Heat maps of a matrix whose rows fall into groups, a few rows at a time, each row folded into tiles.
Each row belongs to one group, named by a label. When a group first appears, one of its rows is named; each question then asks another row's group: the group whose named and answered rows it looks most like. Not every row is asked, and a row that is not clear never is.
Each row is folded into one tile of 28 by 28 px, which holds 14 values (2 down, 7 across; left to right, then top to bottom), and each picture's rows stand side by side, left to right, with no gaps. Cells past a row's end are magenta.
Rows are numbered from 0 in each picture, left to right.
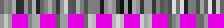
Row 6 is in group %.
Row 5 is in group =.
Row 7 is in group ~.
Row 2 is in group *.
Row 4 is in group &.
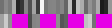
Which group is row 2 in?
~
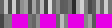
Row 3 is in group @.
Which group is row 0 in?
%
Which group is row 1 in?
~
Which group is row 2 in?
&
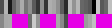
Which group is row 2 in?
@
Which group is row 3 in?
&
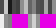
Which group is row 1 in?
=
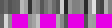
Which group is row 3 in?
*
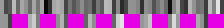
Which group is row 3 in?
&
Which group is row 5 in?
=
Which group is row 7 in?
@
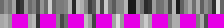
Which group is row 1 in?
@
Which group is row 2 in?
~
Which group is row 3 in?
@
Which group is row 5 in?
&
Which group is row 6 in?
=
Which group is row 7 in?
@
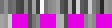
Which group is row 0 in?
=
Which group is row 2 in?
@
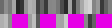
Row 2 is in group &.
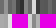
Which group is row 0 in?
=
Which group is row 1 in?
=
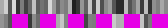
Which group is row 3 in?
%
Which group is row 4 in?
&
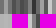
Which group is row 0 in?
=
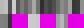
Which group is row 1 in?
=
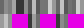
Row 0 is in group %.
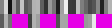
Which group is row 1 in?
*
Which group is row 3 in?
&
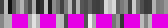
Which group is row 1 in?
=
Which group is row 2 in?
@
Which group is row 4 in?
@
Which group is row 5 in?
&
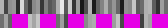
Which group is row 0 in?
@
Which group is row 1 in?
=
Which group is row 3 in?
=
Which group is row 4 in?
@
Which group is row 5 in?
*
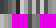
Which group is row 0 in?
&
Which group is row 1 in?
%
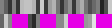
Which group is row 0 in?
&
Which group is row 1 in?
~
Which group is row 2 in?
&
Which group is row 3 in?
&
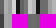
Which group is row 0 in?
%
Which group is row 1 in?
~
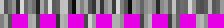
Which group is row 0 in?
@
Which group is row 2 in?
*
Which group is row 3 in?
&
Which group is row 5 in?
*
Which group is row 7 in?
&
